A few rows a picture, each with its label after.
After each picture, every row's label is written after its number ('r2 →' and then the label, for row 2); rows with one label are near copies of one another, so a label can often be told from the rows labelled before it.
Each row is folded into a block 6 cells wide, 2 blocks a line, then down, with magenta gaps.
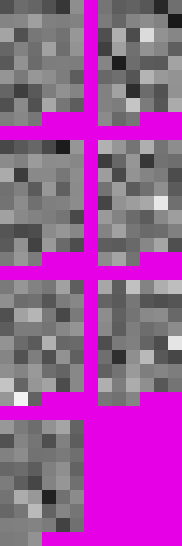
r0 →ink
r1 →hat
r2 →ink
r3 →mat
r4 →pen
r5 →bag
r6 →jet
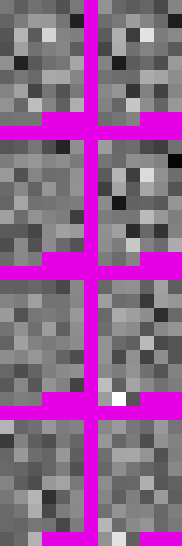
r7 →hat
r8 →hat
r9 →ink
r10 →hat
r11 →ink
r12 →pen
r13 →jet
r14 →pen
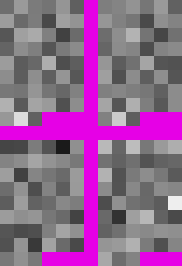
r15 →pen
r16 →pen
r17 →ink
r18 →bag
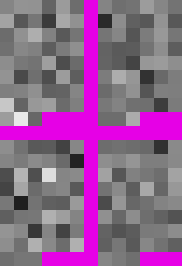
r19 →pen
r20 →jet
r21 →hat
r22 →ink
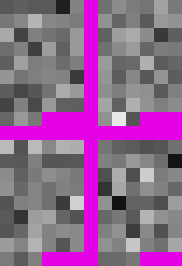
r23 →ink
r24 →pen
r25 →bag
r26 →hat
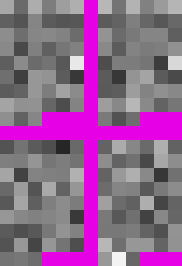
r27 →bag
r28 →bag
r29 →ink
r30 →pen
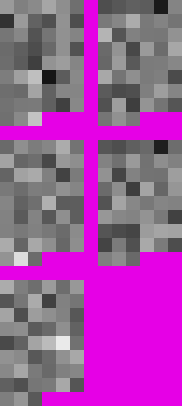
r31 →jet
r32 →ink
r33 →pen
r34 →ink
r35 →mat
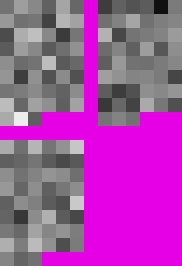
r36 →pen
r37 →ink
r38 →bag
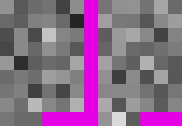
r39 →hat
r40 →pen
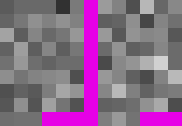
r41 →ink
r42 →mat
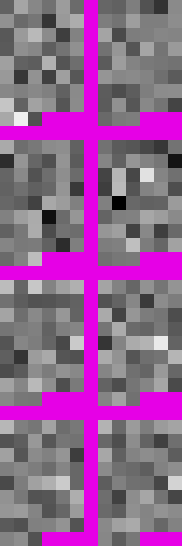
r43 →pen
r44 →ink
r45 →jet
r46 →hat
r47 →bag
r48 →mat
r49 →mat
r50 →bag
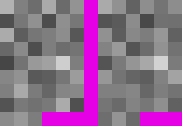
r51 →mat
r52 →mat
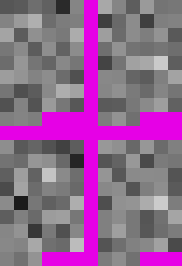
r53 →ink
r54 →mat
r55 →hat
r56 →mat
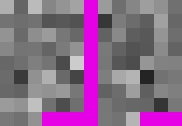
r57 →bag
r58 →jet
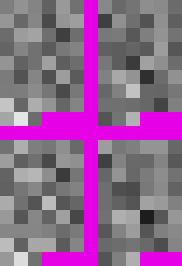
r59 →pen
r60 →jet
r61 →pen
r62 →jet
